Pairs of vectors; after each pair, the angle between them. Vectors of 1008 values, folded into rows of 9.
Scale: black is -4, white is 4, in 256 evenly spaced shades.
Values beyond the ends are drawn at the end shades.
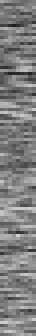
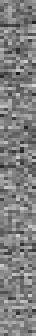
partly aligned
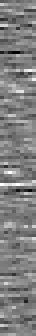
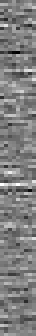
nearly parallel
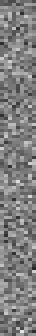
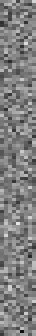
partly opposed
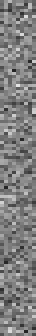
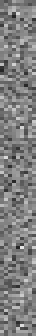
orthogonal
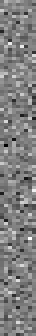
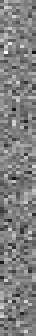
partly aligned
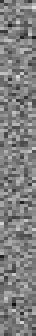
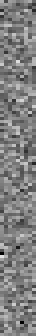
partly opposed
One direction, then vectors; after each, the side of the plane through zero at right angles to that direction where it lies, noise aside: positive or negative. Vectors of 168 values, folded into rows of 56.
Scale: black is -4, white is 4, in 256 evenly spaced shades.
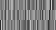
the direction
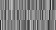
positive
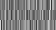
negative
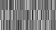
negative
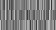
negative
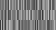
positive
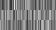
negative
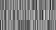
positive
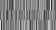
negative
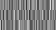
negative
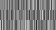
negative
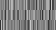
positive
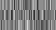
negative
